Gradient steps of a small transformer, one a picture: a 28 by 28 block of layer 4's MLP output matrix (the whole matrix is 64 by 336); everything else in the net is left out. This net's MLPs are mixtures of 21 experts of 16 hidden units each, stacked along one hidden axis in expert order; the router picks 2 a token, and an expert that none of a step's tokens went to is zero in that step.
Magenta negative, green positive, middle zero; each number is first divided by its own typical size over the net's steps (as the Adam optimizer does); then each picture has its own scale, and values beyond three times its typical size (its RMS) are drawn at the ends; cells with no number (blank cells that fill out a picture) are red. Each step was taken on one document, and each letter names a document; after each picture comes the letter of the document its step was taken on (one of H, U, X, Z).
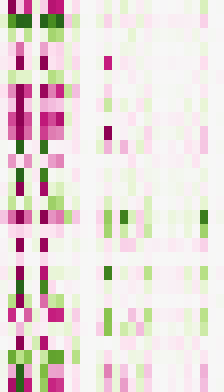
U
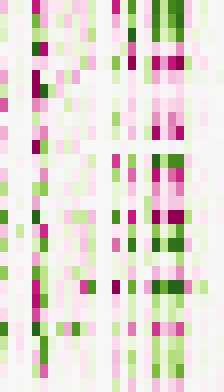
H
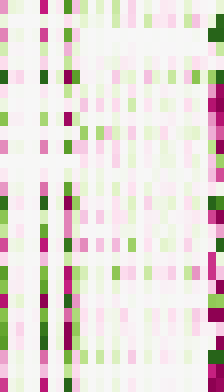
U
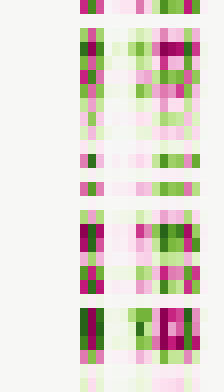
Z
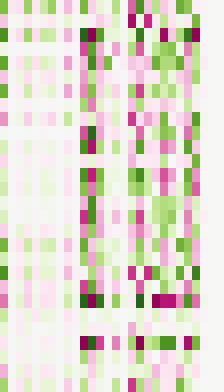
Z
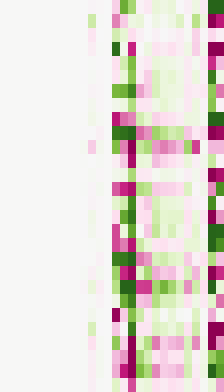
H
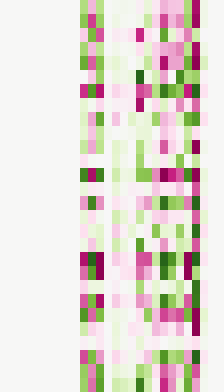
Z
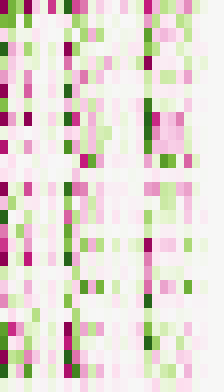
Z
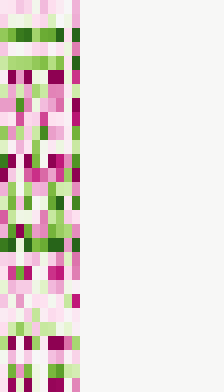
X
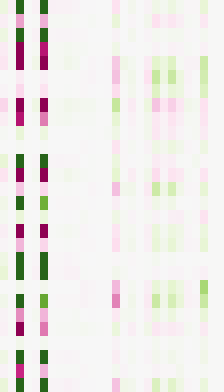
H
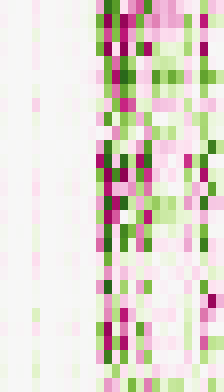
H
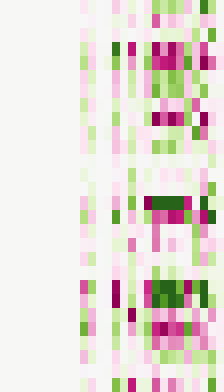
H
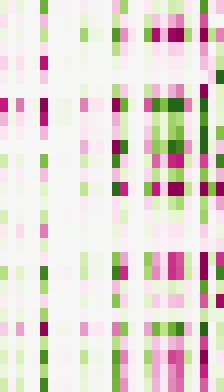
U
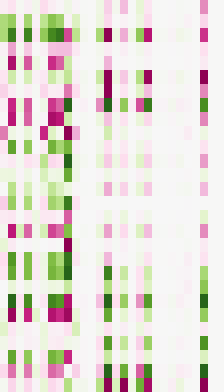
U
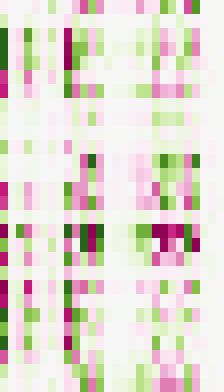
Z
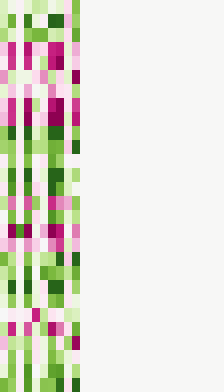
X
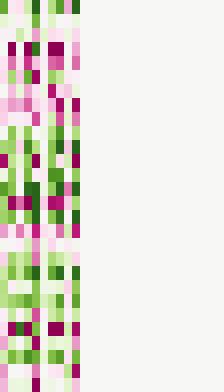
X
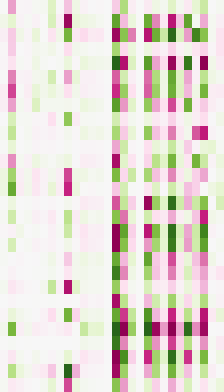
U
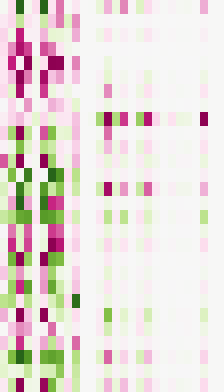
X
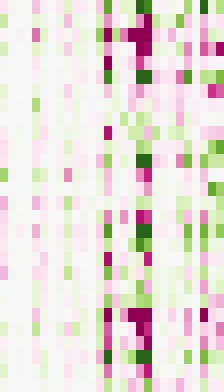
H
